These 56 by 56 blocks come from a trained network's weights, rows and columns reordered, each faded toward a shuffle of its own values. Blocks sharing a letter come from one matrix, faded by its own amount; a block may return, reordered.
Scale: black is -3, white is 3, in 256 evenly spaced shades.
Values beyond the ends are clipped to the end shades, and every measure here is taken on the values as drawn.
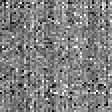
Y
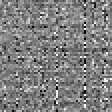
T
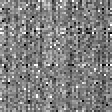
Y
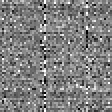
T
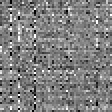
T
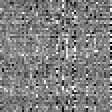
T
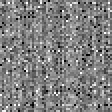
Y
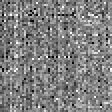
Y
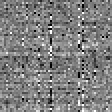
T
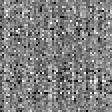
Y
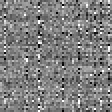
T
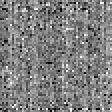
Y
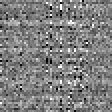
T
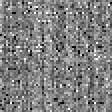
Y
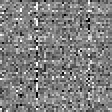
T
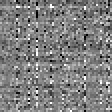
T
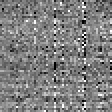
T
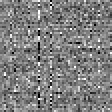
T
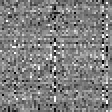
T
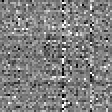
T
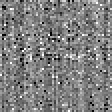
Y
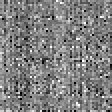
Y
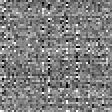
T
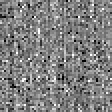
Y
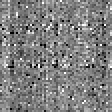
Y
